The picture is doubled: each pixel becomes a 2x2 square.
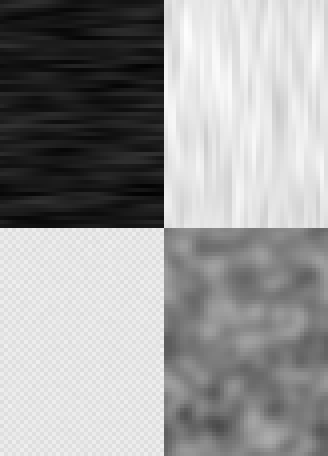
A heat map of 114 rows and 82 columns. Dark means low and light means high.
The table splits into 2 rows of 2 panels. Panel 1,1: very low, streaked across, faint in contrast. Panel 1,2: very high, streaked downward, faint in contrast. Panel 2,1: very high, checkered, faint in contrast. Panel 2,2: middling, blotchy.
